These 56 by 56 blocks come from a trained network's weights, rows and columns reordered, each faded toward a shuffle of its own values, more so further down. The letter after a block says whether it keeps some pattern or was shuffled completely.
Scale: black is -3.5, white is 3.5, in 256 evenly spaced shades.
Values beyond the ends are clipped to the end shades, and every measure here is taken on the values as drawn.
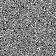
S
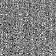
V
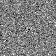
S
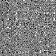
V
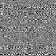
V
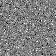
S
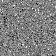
S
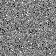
S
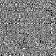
V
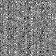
V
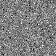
S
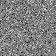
S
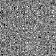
V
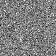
S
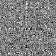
V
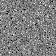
S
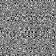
V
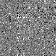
V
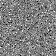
S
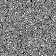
S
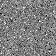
S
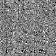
V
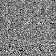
V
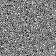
S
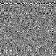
V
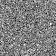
S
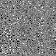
V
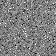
S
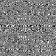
V
